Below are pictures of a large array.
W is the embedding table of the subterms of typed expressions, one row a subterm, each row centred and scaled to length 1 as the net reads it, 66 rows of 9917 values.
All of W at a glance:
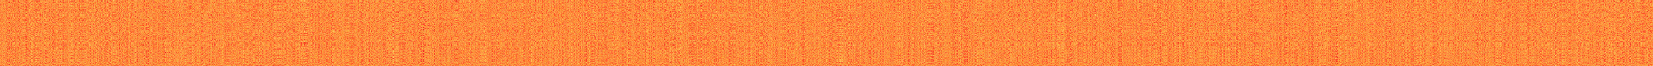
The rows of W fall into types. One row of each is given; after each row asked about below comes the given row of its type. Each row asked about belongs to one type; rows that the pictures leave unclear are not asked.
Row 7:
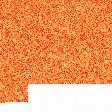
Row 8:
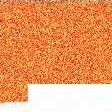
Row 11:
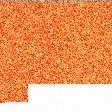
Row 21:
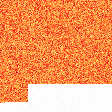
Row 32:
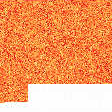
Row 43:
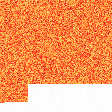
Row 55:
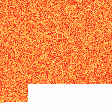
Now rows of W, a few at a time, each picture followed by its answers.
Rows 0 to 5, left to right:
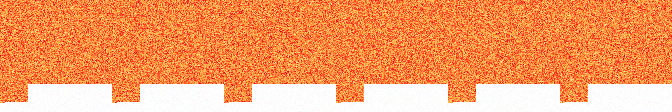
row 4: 55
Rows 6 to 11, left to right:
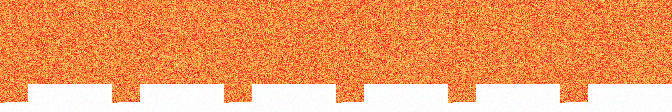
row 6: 8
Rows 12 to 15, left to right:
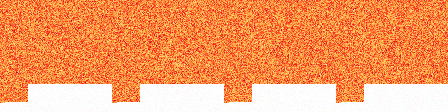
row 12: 21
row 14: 32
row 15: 32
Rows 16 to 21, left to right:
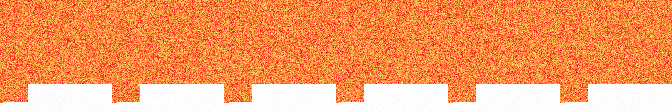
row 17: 43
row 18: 7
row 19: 11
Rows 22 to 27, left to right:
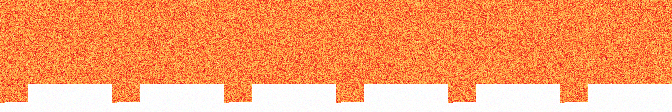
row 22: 43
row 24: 8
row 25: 11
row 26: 7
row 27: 8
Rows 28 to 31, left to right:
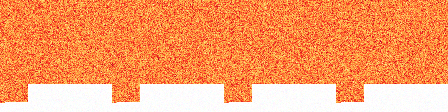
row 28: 11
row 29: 8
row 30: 7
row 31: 7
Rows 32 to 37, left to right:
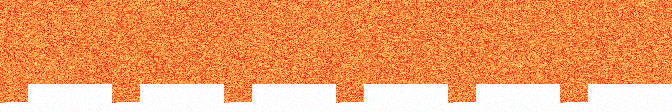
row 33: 43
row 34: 21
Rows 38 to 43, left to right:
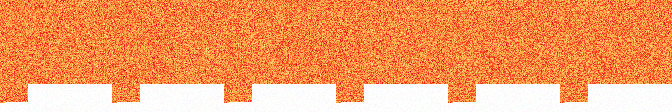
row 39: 11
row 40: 32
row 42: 43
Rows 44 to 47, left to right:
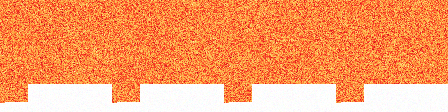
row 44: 11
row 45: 11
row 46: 43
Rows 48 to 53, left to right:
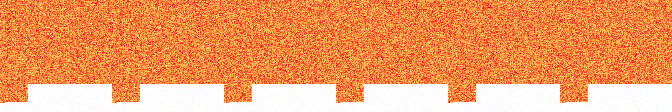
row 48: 7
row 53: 8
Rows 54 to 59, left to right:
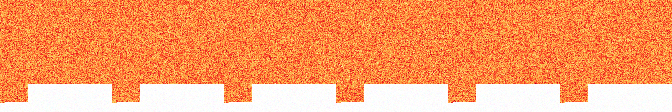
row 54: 8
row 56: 8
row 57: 21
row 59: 43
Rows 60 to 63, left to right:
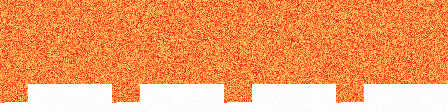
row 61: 43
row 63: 8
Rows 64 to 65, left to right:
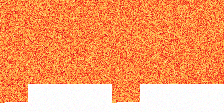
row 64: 43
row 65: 55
